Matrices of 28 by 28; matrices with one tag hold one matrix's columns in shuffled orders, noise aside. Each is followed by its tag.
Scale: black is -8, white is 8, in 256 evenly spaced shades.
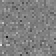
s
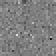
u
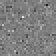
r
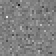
r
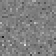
s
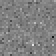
s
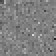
u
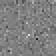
u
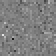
u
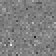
s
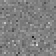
s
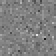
u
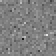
u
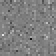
u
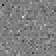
r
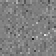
u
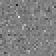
r
